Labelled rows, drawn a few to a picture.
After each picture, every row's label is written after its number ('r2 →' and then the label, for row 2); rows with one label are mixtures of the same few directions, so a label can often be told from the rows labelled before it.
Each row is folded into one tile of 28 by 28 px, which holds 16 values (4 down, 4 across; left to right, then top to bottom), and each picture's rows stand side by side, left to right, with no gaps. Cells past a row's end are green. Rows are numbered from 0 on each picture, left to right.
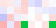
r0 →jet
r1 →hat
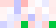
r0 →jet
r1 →jet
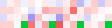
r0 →jet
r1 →jet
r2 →jet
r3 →jet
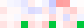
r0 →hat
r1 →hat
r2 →hat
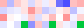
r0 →jet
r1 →jet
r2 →hat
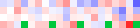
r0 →jet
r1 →hat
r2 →hat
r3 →hat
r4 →hat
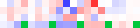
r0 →hat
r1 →hat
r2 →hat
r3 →hat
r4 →hat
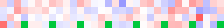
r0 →jet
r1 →hat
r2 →jet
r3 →hat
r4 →hat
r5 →hat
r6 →hat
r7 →jet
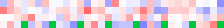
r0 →jet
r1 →jet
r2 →hat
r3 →jet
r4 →hat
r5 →jet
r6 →hat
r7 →hat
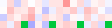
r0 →jet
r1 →jet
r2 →hat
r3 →jet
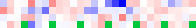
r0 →jet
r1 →jet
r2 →hat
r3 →hat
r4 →hat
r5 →jet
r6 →hat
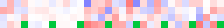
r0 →jet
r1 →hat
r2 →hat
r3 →hat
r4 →jet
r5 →jet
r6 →jet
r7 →jet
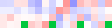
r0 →hat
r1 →hat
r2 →jet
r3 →jet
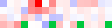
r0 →hat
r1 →hat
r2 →jet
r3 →hat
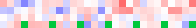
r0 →hat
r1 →hat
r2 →jet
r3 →jet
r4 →hat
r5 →hat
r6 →hat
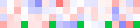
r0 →jet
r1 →hat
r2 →hat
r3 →hat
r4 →jet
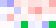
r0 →hat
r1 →hat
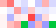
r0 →hat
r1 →jet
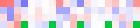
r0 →hat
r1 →hat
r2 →hat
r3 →jet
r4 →jet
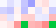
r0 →hat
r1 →hat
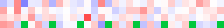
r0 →jet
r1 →jet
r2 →hat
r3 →jet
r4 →jet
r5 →jet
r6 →jet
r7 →hat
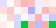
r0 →hat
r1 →jet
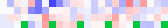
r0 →hat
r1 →hat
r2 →hat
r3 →hat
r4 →jet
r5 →hat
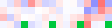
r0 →jet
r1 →hat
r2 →hat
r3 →jet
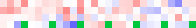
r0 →hat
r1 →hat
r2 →hat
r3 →hat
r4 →hat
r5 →jet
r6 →hat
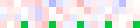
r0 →jet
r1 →hat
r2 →hat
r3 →jet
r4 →hat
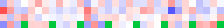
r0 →jet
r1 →hat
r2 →jet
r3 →jet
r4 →jet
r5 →jet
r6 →jet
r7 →hat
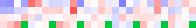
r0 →hat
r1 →hat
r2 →jet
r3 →jet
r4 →hat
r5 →jet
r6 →jet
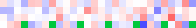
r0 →hat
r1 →jet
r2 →jet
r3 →jet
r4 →hat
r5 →jet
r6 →jet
